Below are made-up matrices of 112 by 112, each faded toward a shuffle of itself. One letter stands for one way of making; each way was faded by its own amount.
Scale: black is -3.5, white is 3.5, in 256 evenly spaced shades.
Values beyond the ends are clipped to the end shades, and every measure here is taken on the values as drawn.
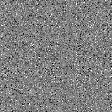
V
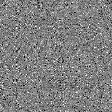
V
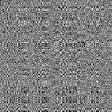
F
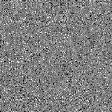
V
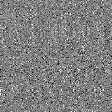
V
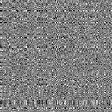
F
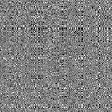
F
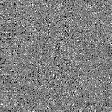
V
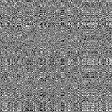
F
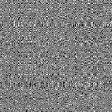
F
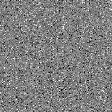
V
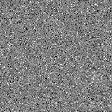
V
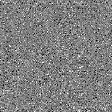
V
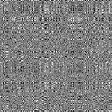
F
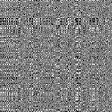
F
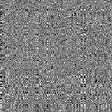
F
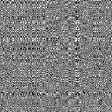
F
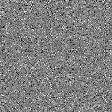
V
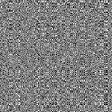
F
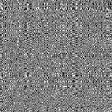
F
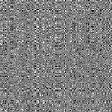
F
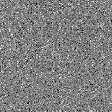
V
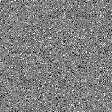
V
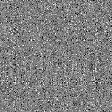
V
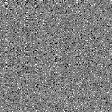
V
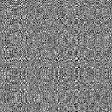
F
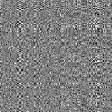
F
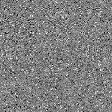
V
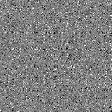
V
